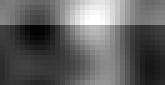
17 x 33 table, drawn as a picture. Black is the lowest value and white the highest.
Seam: horizontal, 30% of the way down, the top part higher. Stripes: none. Calmest part: bottom left. Ninth with the highest average: top middle. Lone odd cells: none. Ninth with the lowest average: middle left.
